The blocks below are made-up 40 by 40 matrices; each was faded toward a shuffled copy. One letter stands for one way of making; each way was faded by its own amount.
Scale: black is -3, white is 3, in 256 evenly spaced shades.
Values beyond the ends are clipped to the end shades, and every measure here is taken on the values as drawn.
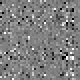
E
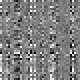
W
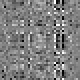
W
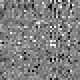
E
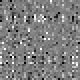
E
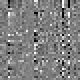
W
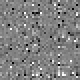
E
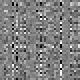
W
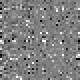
E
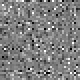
E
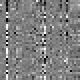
W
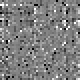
E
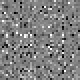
E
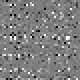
E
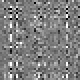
W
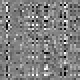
W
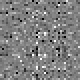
E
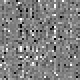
E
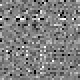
E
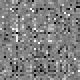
E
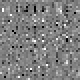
E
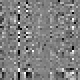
W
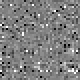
E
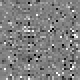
E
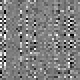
W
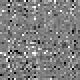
E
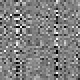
W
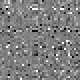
E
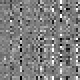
W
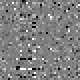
E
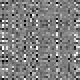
W
